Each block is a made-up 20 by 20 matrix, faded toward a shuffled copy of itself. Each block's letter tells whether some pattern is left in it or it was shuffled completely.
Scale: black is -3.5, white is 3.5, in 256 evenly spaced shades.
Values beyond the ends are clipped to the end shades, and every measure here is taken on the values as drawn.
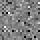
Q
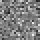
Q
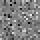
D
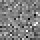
Q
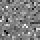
D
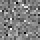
D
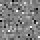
D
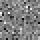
D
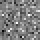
D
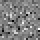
D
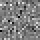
D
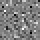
Q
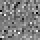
Q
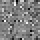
Q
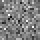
D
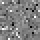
D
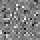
Q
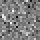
Q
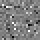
Q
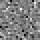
D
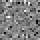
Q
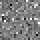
Q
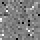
D
